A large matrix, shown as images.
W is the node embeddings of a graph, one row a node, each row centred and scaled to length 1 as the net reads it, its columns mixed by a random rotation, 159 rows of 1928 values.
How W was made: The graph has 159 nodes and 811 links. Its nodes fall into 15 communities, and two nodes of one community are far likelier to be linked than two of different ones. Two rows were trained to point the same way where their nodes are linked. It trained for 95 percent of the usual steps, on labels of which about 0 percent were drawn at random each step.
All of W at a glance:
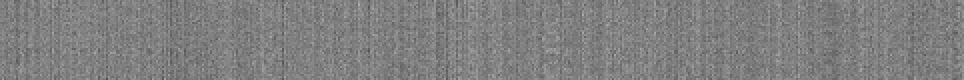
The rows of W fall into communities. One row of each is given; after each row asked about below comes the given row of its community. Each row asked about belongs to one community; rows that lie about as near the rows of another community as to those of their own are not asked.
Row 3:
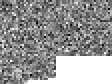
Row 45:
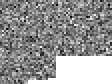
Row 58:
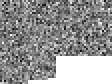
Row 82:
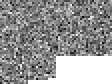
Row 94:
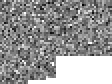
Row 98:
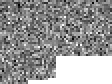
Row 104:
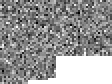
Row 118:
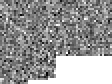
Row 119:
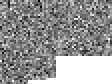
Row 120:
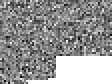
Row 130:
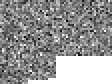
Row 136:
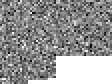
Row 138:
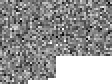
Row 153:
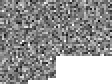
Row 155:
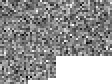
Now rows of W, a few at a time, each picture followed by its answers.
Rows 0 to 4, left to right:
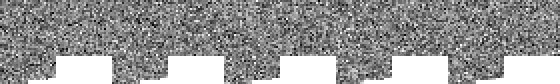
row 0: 155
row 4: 120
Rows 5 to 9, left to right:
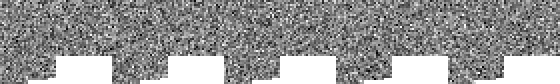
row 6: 3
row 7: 136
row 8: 120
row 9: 120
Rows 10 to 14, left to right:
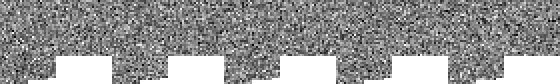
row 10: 136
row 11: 155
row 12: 3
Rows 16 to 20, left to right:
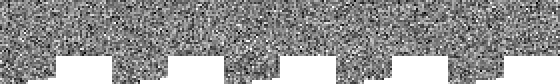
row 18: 104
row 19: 104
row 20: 120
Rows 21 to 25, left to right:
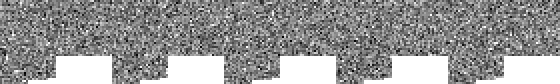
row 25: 130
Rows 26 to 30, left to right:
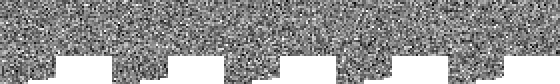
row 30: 3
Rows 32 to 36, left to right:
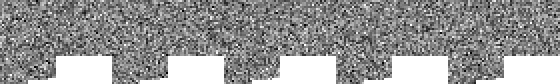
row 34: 98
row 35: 130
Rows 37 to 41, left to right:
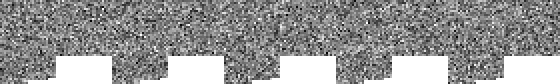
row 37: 120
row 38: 104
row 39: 94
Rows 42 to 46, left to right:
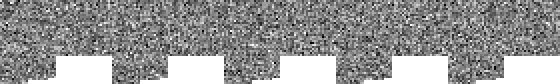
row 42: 104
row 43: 130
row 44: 155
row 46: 153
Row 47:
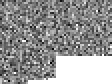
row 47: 98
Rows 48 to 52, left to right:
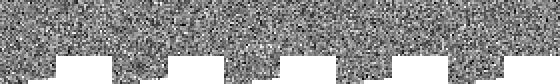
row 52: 153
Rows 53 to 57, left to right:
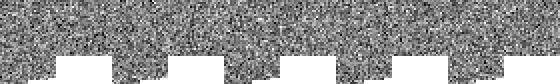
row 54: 58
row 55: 94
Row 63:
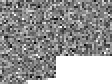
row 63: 120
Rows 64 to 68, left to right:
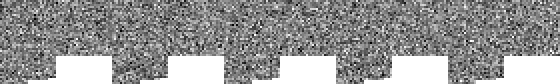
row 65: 120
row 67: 98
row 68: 118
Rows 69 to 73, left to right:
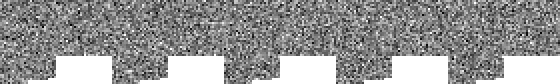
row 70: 153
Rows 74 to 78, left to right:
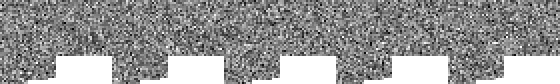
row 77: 130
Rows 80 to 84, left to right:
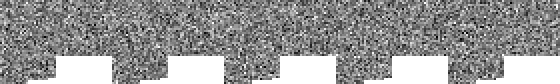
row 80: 45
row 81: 58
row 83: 155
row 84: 104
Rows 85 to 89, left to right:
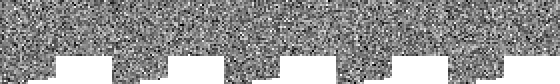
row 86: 3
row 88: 58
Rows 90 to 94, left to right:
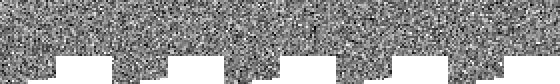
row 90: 118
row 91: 130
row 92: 45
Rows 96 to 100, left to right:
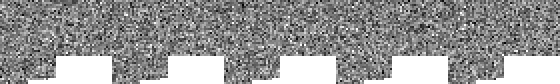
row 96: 98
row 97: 120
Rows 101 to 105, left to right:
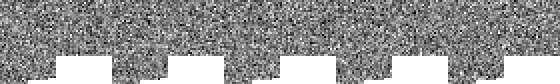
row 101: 155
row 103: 155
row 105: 45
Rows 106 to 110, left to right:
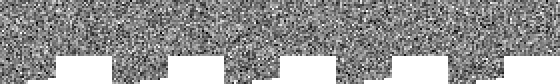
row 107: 104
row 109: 120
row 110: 136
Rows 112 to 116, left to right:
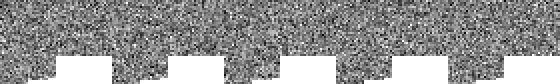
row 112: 130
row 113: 3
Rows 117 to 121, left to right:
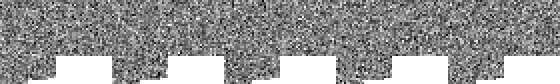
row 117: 130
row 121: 155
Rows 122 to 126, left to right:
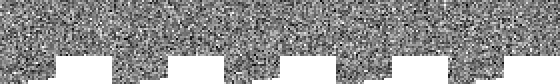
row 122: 58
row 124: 98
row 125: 104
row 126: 98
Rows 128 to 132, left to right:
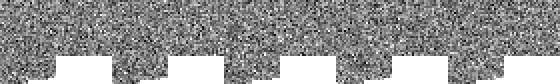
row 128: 58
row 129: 45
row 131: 58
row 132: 130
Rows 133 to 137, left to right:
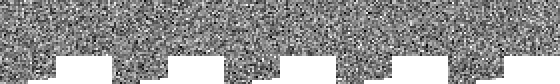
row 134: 155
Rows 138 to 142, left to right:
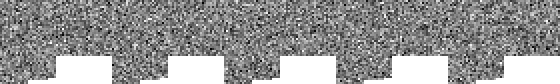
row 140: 45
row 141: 118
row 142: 58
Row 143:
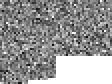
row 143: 104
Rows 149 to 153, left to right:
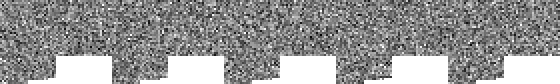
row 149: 58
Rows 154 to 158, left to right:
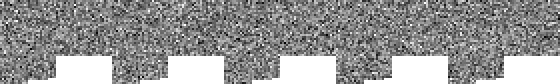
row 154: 104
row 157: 155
